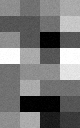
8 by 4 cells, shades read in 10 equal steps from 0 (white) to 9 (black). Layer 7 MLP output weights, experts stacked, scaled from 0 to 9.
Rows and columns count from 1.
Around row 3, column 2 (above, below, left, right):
6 3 4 9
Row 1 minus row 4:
4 2 -2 3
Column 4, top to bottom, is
3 2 6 0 1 5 6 7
